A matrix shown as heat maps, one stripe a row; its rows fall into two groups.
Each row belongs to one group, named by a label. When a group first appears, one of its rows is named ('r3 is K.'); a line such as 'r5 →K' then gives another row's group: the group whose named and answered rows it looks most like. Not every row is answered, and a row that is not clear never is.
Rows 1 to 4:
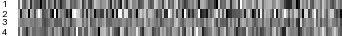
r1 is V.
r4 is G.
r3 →V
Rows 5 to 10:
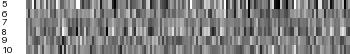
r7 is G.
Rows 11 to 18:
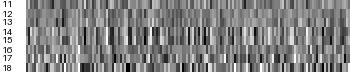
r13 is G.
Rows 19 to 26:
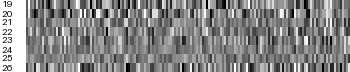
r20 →G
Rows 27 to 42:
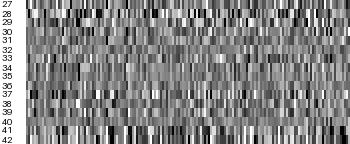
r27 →G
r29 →V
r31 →G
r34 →V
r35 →V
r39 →G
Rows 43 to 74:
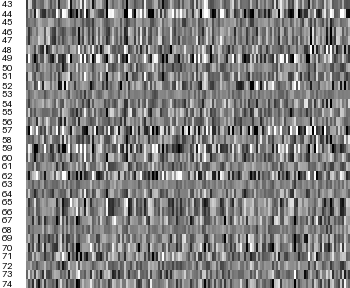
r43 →G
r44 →G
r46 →V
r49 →G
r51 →G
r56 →V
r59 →G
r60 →G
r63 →V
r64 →G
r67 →V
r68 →V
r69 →V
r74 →V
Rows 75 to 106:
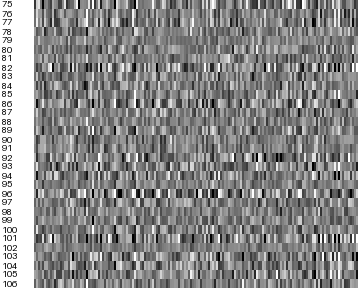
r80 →V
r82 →V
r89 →G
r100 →G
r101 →V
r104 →G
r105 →V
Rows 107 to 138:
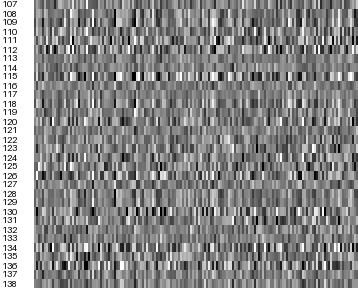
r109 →G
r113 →G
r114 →V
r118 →G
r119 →V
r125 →G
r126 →G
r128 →G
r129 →G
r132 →V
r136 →V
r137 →G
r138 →V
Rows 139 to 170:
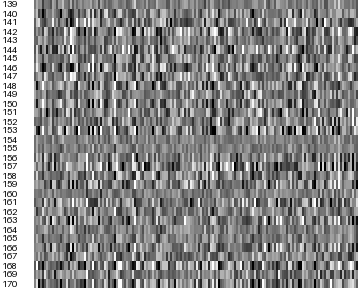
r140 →G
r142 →G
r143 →G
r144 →V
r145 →G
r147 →G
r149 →V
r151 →V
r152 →V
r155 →G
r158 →G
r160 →V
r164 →G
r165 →G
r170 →G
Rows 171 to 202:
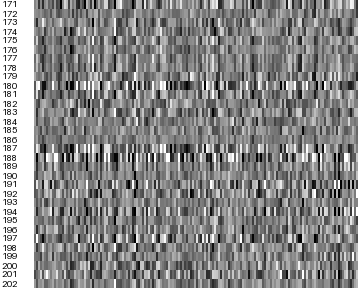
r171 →G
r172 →V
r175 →G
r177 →G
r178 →G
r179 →V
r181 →G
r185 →V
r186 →G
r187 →G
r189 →V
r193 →V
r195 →G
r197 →G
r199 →V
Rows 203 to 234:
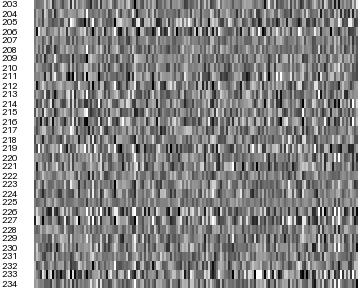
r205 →G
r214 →V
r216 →V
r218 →G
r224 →G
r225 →V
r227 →G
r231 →G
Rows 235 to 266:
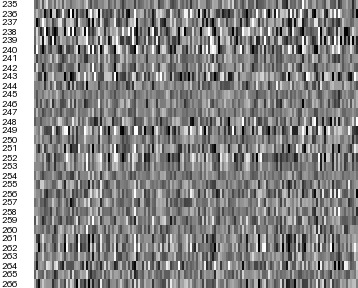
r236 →V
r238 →V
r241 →V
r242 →G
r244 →V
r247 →G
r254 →G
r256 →V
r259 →G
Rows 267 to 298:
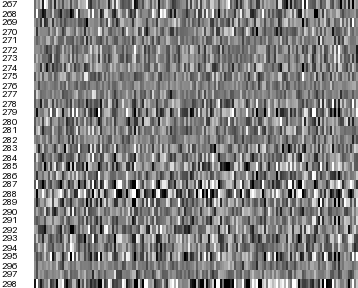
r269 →V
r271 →V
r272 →V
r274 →V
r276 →G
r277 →G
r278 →V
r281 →G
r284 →G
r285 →V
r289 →V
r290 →V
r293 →G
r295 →V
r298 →V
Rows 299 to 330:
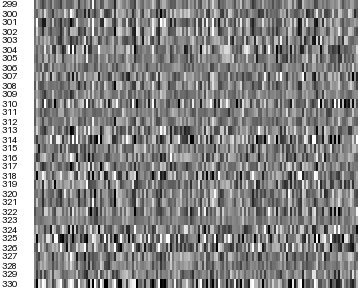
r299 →G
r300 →G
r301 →G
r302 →G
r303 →V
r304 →V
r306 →V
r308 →G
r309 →G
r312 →G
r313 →G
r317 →G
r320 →G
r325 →V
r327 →G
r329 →V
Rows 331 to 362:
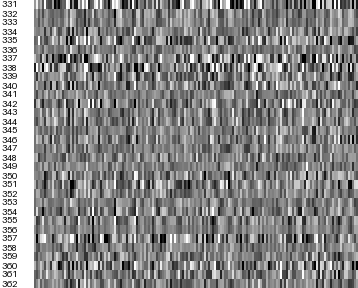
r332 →G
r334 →V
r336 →G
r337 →V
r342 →G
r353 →G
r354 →G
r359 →V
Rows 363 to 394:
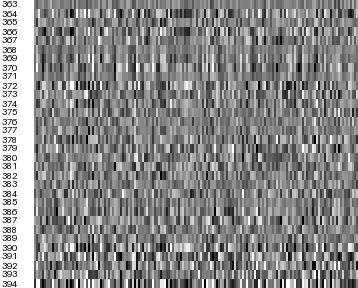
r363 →V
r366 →G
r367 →V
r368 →G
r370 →G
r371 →G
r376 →V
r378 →V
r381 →G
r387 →V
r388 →G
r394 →G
